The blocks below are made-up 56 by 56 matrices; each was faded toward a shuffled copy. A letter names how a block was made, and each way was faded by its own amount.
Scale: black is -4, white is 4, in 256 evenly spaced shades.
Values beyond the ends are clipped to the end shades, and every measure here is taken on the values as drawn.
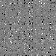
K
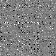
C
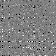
C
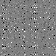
K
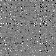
C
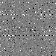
C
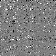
C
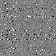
C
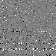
C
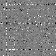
K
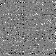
C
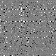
K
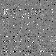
C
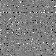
C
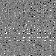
K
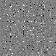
C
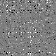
K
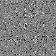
C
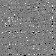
K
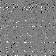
K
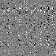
K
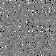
C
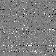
C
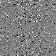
C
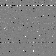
C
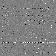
C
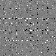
K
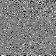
C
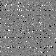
C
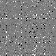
K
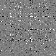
C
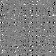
K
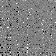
C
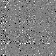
K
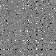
K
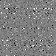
C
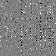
K
